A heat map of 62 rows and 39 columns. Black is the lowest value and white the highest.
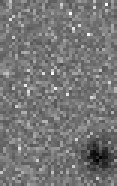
Dips: one, in the bottom right. Histogram: heavy tails on both sides. Ninth with the lowest average: bottom right. Mirror symmetry: none.
